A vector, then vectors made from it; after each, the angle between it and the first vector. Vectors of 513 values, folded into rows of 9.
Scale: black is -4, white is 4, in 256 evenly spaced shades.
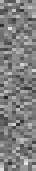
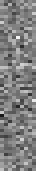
partly aligned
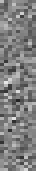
orthogonal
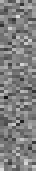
nearly parallel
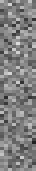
partly aligned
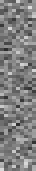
nearly parallel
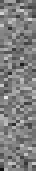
nearly opposite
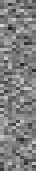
nearly opposite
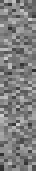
nearly opposite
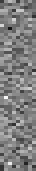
nearly opposite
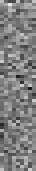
partly aligned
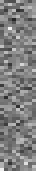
nearly parallel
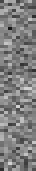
nearly opposite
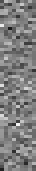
nearly opposite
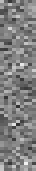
nearly parallel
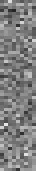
orthogonal
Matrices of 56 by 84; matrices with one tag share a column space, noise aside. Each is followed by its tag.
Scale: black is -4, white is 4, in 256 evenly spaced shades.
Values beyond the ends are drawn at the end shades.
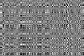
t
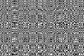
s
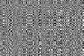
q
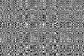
s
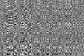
s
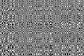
s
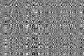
t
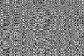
q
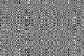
q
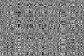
t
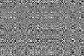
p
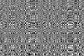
s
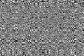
p
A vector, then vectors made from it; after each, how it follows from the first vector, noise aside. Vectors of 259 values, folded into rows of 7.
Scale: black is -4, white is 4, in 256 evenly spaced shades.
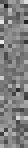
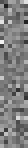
copied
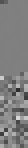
partly zeroed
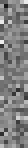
copied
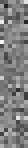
copied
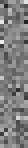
copied
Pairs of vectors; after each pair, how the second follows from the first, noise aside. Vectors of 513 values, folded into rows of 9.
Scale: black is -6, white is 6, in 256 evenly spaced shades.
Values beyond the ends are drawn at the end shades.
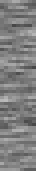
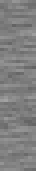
shrunk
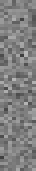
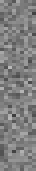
reversed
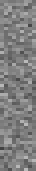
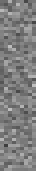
reversed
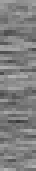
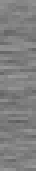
shrunk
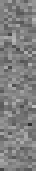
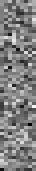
scaled up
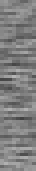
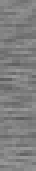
shrunk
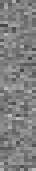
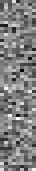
scaled up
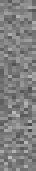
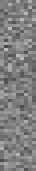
reversed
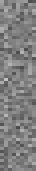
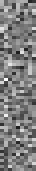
scaled up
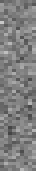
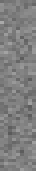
shrunk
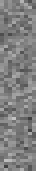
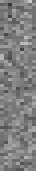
wrapped around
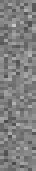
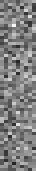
scaled up
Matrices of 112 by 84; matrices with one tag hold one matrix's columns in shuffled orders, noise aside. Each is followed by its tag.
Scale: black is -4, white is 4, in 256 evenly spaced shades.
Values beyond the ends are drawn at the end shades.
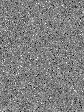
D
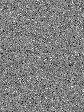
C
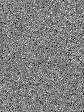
C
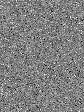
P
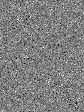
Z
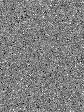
P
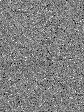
C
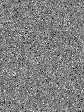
D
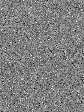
C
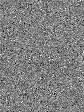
C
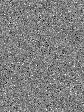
P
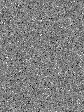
D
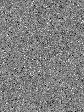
D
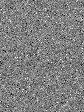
C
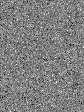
Z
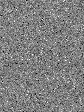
C
